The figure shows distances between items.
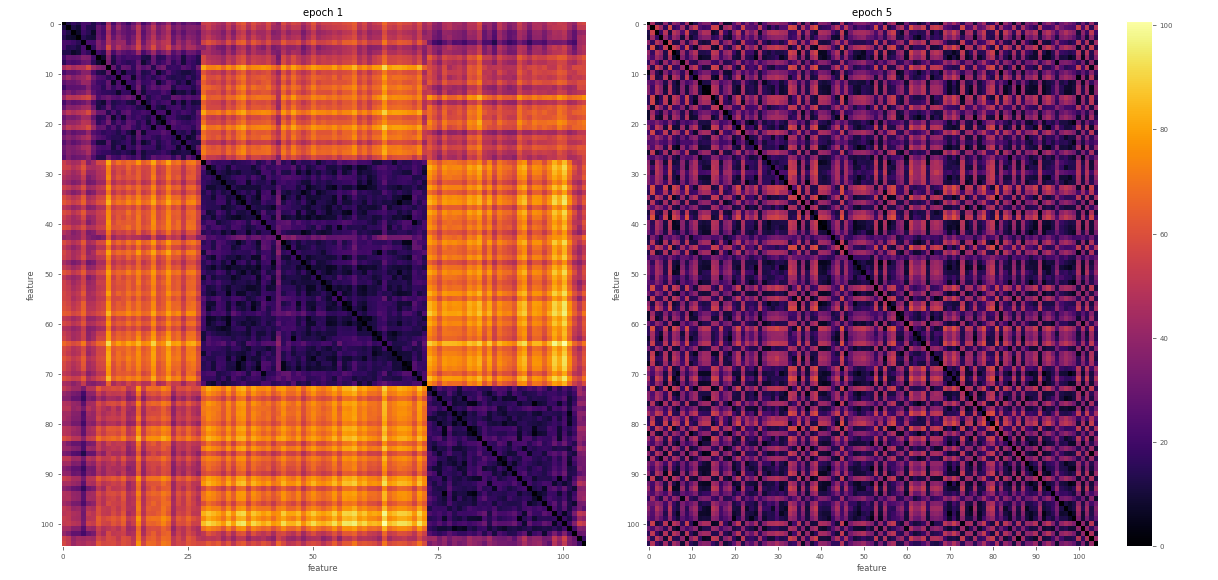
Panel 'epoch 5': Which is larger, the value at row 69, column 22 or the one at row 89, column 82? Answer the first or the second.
the first
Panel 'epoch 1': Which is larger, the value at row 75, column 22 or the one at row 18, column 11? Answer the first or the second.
the first
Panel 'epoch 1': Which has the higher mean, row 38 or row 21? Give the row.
21
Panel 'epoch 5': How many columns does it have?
105
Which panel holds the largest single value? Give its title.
epoch 1
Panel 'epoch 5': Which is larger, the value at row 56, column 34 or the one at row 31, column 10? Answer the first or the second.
the first
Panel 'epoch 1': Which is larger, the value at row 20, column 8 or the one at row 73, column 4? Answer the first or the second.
the second
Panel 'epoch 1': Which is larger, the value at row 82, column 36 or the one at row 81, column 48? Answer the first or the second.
the first
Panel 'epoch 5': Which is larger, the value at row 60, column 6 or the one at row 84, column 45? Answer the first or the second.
the second
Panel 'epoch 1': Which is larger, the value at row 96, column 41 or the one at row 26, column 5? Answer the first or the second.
the first
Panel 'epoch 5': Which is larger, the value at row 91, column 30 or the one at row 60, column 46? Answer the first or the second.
the first
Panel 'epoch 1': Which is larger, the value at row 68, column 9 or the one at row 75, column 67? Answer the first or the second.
the first
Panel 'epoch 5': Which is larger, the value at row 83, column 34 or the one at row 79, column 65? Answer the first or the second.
the first
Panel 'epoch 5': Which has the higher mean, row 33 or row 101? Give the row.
33
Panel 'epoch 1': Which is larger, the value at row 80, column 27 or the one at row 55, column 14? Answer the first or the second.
the second
